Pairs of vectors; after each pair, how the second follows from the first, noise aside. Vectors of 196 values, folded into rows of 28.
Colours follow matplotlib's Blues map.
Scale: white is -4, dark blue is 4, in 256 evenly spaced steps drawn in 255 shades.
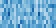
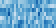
sign-scrambled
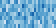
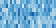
sign-scrambled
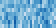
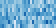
sign-scrambled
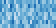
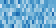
shuffled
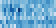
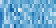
sign-scrambled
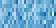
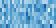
shuffled
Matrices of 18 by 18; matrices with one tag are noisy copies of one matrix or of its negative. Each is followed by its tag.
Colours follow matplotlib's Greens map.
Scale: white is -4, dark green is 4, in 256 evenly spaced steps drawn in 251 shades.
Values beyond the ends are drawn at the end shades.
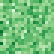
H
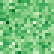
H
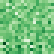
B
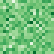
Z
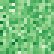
H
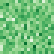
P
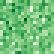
H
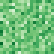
H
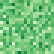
H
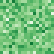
Z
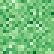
Z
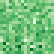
B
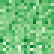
B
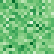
Z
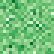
Z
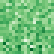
B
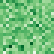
Z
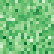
P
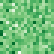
H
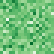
Z
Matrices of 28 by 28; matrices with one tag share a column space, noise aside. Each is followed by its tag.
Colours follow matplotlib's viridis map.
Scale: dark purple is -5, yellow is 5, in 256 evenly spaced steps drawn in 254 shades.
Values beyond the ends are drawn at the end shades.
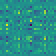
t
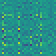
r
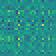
t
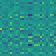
r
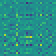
r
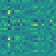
t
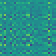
r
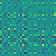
r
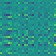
r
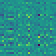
r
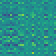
r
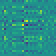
t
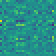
t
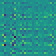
r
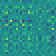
t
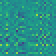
r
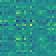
t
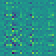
r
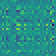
t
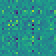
t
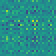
t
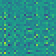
r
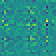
t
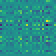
t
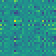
t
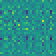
t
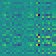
r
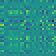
t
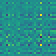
r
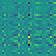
r
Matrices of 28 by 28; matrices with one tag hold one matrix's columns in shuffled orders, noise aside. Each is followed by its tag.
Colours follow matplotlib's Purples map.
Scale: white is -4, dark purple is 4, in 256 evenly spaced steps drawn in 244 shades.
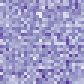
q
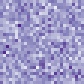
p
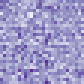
q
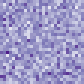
p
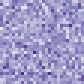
p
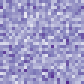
q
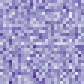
q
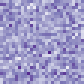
p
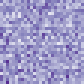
q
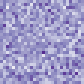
p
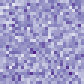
p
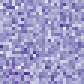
p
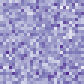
p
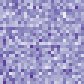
q
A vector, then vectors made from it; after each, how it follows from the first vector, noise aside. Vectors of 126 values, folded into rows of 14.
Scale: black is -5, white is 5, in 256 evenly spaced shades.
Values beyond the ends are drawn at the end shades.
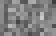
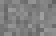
shrunk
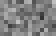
sign-scrambled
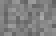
shrunk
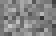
sign-scrambled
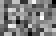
scaled up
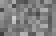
reversed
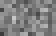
reversed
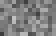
reversed
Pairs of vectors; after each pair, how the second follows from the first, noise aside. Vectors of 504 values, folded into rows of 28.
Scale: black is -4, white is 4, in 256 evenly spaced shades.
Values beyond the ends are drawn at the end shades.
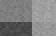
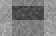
wrapped around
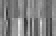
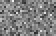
shuffled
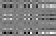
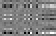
copied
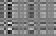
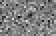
shuffled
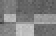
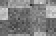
wrapped around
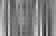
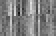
wrapped around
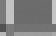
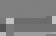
partly zeroed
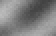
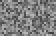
shuffled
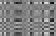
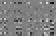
partly zeroed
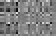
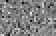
shuffled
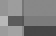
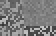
sign-scrambled
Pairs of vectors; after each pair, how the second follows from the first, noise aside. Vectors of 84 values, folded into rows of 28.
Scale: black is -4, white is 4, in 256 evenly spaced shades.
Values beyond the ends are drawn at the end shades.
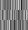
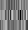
shuffled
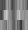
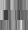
negated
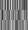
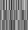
negated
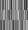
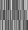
negated
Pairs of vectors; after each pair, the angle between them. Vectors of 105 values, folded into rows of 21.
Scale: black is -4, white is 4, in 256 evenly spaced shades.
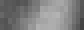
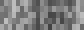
partly opposed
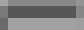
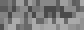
partly aligned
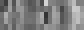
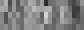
nearly opposite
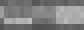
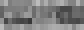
nearly opposite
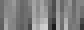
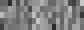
partly aligned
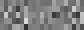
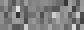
nearly opposite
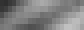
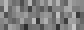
orthogonal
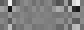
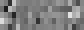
partly opposed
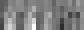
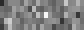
partly aligned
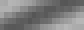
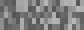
orthogonal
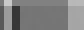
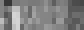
nearly opposite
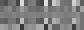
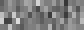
orthogonal
